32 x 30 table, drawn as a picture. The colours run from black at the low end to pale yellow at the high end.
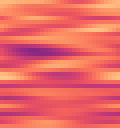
Grain: streaks across. Calmest part: bottom middle. Average level on the scale: 70%.
